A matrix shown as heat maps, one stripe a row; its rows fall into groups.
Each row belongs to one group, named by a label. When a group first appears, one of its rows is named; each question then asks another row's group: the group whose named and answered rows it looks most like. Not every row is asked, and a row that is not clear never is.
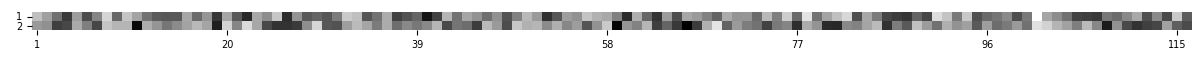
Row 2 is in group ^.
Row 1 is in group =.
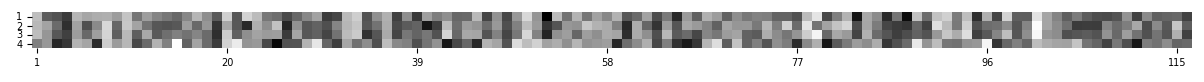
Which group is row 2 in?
=
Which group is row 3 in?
=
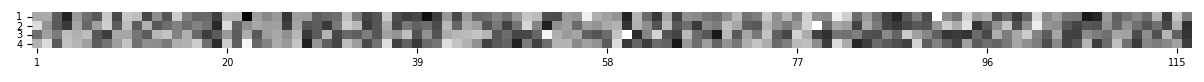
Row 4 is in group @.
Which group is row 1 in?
=
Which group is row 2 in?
=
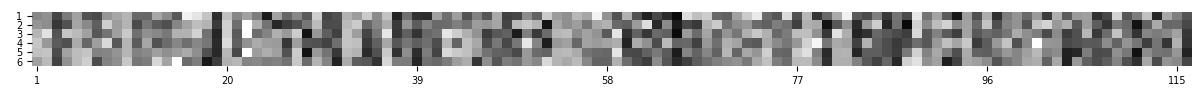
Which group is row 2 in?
^
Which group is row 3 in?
@
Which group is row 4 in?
=
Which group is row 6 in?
@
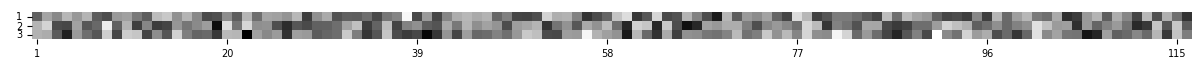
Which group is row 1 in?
@
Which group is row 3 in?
=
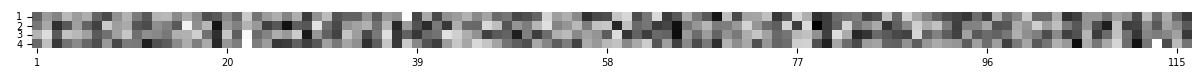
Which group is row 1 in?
@
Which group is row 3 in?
@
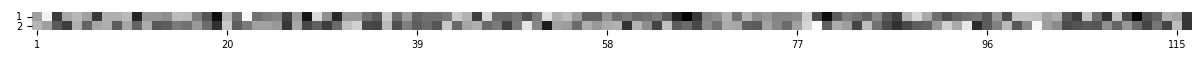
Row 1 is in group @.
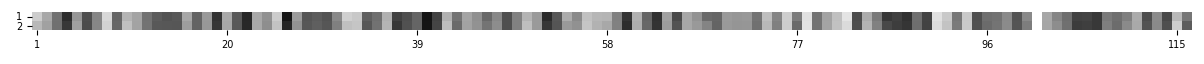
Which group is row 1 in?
=
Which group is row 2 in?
=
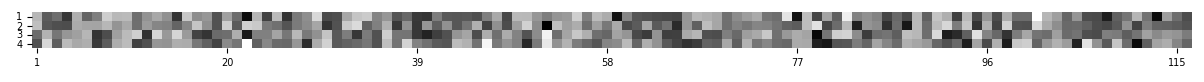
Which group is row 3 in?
@
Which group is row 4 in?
@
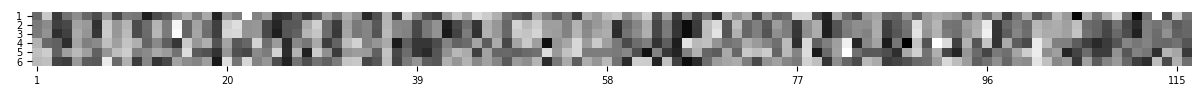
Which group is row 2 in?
^
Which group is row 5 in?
@
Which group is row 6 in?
=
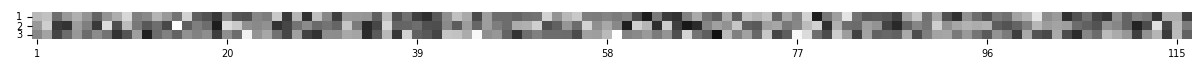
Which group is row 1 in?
@
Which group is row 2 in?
=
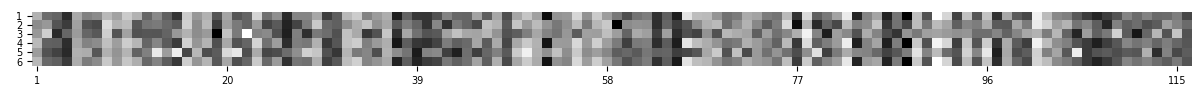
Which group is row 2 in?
^
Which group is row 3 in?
=
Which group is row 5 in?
^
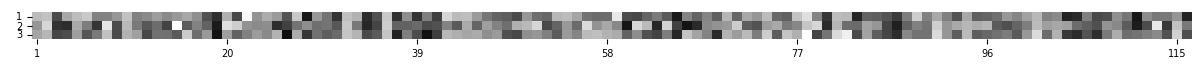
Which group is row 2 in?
=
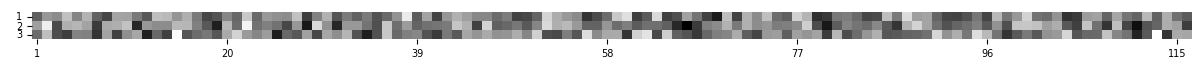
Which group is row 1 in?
@
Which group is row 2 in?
@
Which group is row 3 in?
=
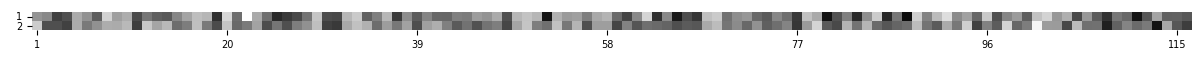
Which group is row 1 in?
^
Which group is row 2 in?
^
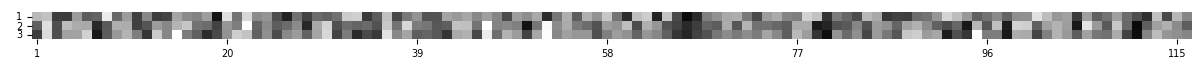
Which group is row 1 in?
=
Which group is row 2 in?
@
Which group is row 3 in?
@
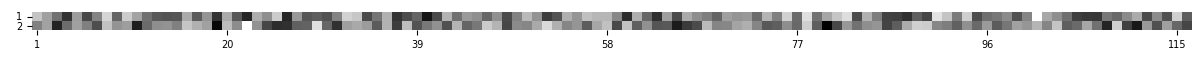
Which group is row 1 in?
=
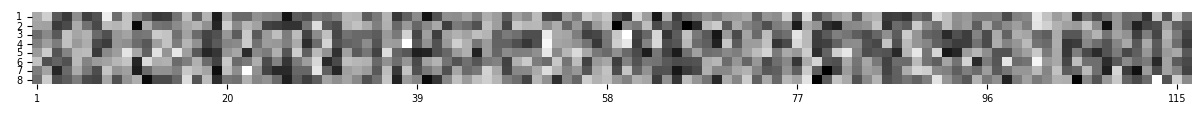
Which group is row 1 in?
=
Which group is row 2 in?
^
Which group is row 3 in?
@
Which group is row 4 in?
@
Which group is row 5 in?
@
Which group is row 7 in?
^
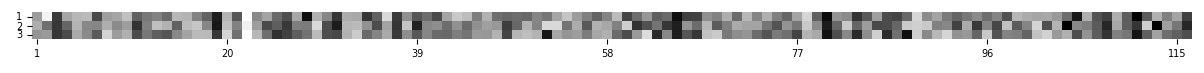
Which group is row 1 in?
@
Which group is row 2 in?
^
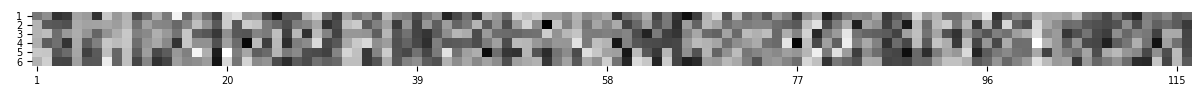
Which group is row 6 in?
=
